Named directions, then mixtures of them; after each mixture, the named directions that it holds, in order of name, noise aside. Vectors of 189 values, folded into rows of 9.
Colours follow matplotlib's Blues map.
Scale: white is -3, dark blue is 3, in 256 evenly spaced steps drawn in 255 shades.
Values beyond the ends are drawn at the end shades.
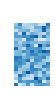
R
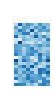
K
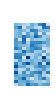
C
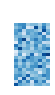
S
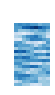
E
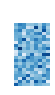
S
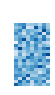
S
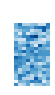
E, R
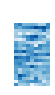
E, R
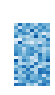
K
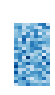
C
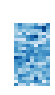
E, R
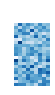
K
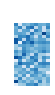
K, S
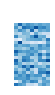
E, K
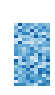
K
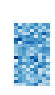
K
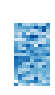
E, R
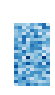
C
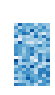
K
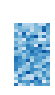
R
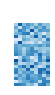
K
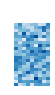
R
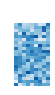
R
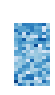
R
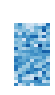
R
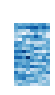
C, E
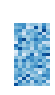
S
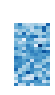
R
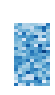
R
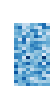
C
